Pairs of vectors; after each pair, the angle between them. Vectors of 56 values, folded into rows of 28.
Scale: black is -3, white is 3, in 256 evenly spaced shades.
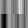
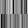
partly aligned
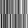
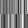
partly aligned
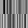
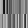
nearly parallel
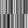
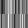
partly opposed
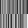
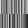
nearly opposite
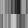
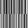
orthogonal
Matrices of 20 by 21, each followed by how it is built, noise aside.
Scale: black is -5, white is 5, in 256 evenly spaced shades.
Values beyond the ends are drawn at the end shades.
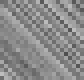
Toeplitz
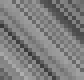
Toeplitz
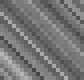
Toeplitz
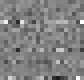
uneven rows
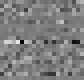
uneven rows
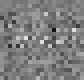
uneven rows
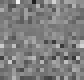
uneven rows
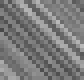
Toeplitz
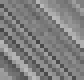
Toeplitz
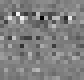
uneven rows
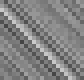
Toeplitz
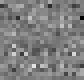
uneven rows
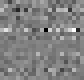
uneven rows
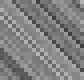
Toeplitz
